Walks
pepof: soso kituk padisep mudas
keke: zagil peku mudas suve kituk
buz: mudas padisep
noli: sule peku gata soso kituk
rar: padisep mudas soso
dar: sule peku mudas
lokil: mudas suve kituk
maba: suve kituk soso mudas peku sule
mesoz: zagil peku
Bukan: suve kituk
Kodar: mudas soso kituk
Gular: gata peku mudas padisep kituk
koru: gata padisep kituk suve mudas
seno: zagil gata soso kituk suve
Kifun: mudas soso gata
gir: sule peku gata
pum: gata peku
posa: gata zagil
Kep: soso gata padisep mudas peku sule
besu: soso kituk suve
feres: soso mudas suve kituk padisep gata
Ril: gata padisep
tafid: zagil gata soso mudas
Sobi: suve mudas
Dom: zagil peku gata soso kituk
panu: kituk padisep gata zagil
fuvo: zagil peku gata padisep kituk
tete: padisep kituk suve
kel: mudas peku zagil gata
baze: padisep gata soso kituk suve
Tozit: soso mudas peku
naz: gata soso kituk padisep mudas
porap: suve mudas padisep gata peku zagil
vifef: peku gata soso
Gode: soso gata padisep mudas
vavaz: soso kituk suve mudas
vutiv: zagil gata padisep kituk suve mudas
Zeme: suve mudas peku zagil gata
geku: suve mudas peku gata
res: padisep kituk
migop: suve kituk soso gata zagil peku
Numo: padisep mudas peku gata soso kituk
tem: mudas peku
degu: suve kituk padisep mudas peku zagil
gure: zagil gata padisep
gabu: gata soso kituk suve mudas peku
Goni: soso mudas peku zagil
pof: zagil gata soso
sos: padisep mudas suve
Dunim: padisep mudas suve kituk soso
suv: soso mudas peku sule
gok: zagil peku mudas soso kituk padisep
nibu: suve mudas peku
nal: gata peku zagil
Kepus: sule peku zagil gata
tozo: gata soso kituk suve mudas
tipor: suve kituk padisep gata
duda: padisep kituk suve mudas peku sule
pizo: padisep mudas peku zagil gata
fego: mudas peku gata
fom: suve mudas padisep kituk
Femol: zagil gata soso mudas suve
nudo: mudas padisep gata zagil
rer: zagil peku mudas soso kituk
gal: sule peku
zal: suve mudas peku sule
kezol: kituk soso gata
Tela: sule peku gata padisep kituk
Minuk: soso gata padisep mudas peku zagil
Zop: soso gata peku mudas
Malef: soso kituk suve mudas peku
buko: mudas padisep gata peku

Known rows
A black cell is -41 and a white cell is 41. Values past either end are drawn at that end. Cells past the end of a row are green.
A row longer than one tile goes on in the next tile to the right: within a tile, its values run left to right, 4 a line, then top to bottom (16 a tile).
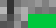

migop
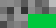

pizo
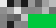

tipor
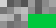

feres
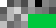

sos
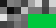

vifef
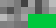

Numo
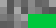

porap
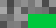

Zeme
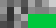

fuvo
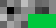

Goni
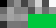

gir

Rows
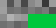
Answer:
geku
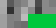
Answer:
Malef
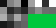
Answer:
pum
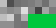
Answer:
tozo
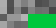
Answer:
nibu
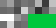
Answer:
Kifun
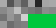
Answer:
duda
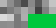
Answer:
naz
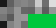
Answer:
Kepus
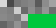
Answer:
vutiv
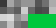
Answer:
suv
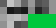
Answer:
tem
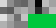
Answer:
pepof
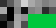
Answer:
mesoz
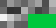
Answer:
Zop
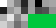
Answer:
buz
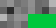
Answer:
Minuk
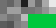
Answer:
Tela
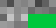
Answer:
zal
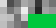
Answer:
vavaz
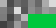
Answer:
panu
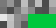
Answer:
tafid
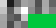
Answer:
besu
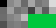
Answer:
gal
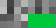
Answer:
keke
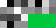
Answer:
tete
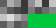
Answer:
fego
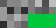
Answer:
kel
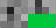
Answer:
gok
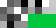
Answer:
res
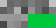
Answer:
nudo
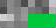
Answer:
Kep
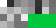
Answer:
lokil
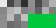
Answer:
koru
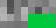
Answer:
gabu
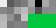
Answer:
Dunim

